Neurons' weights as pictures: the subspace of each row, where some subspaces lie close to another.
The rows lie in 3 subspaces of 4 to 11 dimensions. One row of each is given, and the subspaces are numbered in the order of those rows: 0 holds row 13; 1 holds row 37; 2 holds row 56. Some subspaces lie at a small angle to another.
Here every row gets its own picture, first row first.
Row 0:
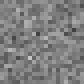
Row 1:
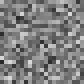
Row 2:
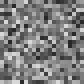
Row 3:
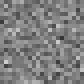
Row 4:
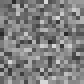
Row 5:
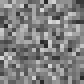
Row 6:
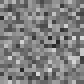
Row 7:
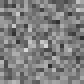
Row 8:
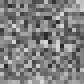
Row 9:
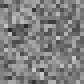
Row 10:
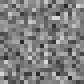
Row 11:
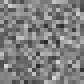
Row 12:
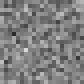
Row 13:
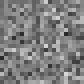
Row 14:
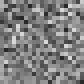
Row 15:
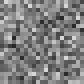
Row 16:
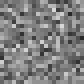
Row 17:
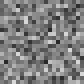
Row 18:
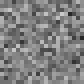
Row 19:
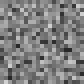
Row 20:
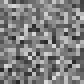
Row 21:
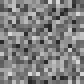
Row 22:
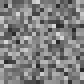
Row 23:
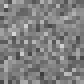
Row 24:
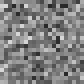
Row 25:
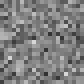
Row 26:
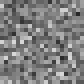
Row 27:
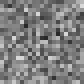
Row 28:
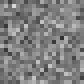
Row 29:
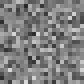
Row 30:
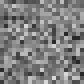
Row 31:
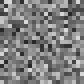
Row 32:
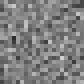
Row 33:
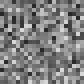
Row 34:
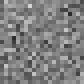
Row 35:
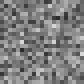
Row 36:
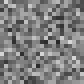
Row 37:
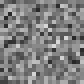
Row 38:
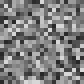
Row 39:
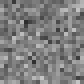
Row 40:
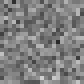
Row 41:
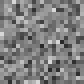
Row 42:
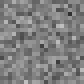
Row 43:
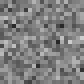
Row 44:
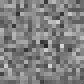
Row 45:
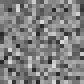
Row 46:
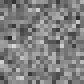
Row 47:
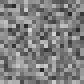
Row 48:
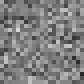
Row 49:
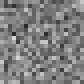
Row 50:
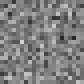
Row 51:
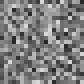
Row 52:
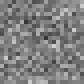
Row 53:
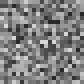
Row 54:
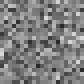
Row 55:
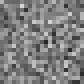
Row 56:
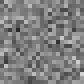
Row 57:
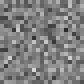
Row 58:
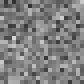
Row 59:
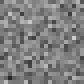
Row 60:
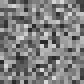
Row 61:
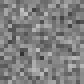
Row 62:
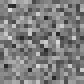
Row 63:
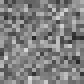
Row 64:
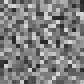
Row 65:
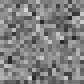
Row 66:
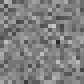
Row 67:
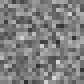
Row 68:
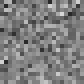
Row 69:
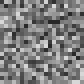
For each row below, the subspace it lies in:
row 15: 0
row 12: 2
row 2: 0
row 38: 2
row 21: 1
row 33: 1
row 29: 0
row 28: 0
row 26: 1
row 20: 2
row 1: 0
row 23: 1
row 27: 0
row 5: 0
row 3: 2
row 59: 1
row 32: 1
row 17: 1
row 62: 0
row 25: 1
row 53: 1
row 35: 1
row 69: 0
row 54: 0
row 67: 2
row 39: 0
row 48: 2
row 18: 1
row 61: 1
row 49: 2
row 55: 0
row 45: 0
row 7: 0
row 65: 0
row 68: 1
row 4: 0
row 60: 2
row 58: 0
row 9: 1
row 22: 0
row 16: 2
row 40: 0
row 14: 1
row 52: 0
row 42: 2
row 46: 0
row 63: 2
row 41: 0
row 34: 2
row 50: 1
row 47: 0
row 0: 0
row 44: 0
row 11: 2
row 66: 1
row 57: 1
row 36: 1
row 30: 2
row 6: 1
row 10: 1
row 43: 0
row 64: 1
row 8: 0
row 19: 1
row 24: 1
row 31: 1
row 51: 1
